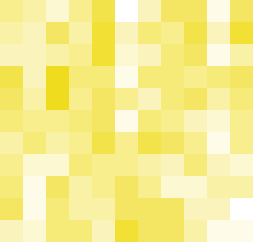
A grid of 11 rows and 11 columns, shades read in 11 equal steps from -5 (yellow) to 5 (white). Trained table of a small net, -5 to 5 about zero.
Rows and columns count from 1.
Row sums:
6 -6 8 -9 -9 4 -3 12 8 6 6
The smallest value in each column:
-3 -1 -5 -1 -4 -4 -3 -2 -3 -1 -4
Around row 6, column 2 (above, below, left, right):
1 -1 -1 0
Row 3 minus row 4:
5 0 6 1 -3 -1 3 0 -2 5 3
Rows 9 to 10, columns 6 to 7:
-2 0 / -2 -2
